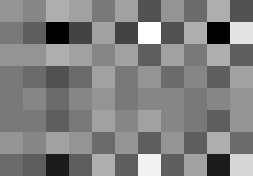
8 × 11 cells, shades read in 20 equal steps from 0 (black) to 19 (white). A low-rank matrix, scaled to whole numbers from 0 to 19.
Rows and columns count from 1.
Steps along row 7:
down up down down up down up down up down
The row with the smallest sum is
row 2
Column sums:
77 72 61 74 87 75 90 75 77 65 88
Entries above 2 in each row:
11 9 11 11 11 11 11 9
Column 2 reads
10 7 11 8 10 9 10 7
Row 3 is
11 11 13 12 10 12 7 12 9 13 7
